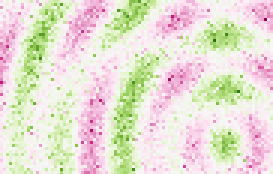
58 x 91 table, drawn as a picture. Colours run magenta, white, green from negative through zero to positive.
There is no seam. Stripes running up and down repeat 3 times from left to right. The values follow a bell shape. Concentric rings centre on the bottom right.
